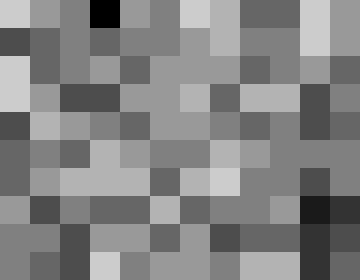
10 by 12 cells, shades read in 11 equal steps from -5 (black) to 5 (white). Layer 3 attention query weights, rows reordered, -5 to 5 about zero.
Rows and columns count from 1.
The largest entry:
3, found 8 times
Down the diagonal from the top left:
3 -1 0 -2 -1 0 2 0 -1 2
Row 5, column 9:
-1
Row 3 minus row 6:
4 -1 1 -1 -2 1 1 -1 -2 0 1 -1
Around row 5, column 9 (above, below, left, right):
2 1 0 0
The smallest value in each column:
-2 -2 -2 -5 -1 -1 -1 -2 -1 -1 -4 -3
